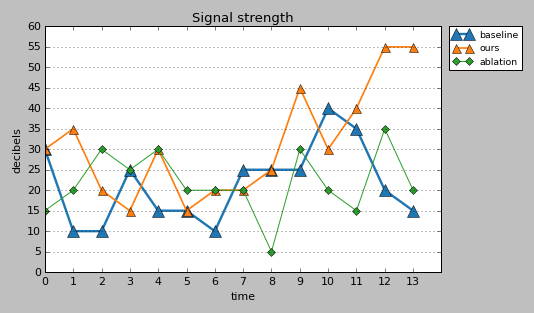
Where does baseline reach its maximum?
10
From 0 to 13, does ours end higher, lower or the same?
higher
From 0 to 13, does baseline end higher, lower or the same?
lower
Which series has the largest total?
ours
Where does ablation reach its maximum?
12
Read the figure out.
Title: Signal strength
x-axis: time, ticks 0 1 2 3 4 5 6 7 8 9 10 11 12 13
y-axis: decibels, ticks 0 5 10 15 20 25 30 35 40 45 50 55 60
Legend: baseline, ours, ablation
Values:
baseline: 30 10 10 25 15 15 10 25 25 25 40 35 20 15
ours: 30 35 20 15 30 15 20 20 25 45 30 40 55 55
ablation: 15 20 30 25 30 20 20 20 5 30 20 15 35 20
